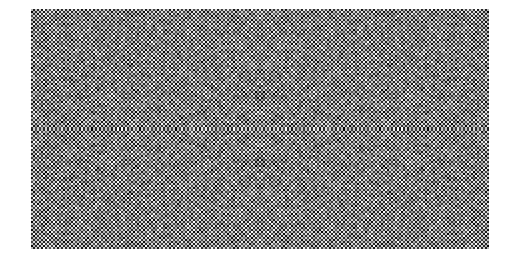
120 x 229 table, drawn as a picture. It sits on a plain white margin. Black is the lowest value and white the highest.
Slope: none. Average level on the scale: 50%. Mirror symmetry: left to right and top to bottom. Grain: checkered. Histogram: two levels.
